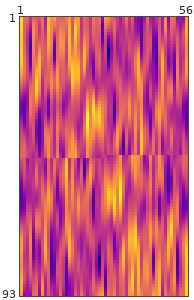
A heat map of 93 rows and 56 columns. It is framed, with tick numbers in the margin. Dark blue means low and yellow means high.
Grain: streaks running down. Average level on the scale: 50%. Histogram: bell-shaped. Symmetry: a half turn.
